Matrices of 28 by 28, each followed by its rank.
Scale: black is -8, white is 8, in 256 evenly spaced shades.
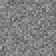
full rank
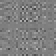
three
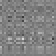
three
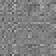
five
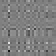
two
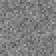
full rank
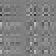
two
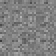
five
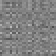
three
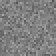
full rank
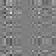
two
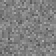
full rank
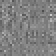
five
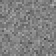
full rank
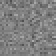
five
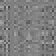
three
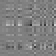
two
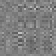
three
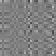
two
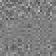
five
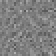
five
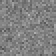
full rank
